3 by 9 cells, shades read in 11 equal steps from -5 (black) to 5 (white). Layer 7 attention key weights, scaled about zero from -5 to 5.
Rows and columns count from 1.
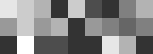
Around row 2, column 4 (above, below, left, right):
-3 -2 1 -3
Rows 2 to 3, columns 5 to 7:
-3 1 0 | -3 -3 4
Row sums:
6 4 -5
